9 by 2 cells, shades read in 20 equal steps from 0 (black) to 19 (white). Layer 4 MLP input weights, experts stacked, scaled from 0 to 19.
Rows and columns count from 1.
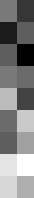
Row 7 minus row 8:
-10 -7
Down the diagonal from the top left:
9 7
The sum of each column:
89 83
